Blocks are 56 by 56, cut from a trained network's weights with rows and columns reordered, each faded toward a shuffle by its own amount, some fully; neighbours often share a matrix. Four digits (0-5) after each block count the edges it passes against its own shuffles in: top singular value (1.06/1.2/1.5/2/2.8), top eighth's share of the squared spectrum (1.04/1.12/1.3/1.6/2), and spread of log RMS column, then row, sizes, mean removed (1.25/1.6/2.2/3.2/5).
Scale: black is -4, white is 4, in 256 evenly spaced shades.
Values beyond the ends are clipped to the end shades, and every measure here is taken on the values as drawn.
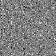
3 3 2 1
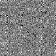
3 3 2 0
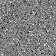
0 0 0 0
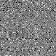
3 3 0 2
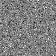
0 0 0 0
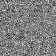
2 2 0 1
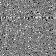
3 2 0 1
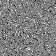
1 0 0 0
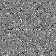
3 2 0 2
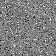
0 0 0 0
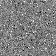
0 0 0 0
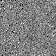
0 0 0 0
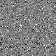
3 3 0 2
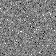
0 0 0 0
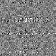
3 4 1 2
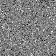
0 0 0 0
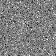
0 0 0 0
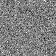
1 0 0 0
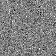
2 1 0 0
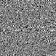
3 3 0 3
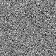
2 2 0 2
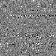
3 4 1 2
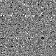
2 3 1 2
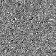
2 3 0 2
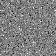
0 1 0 0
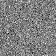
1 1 0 0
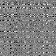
4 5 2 3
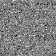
3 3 0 2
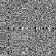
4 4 2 2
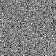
2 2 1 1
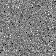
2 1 0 0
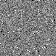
1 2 0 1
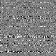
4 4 0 3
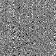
2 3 2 1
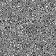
2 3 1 1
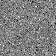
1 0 0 0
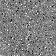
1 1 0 0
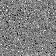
1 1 0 0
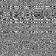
4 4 0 3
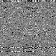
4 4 0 3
